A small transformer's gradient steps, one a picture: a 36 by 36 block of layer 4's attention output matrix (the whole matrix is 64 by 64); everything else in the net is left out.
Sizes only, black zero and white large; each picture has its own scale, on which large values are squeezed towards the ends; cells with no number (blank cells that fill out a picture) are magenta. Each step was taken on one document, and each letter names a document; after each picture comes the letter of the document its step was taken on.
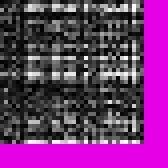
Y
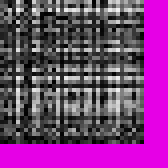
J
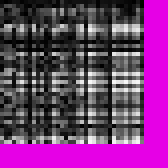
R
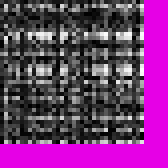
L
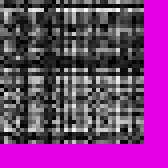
J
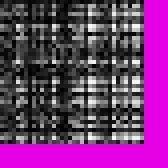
R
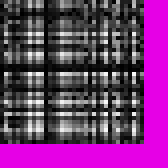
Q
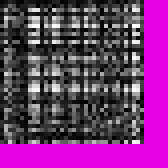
Y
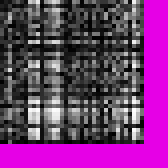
Y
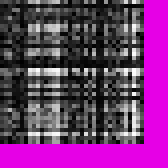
Y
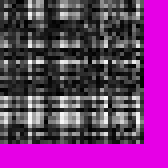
Q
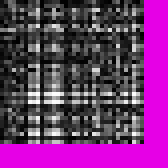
Y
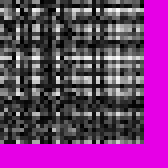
J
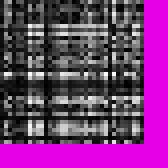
Q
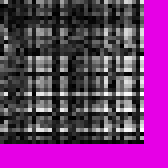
L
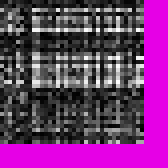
J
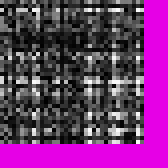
J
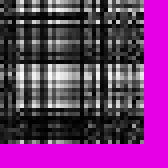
J
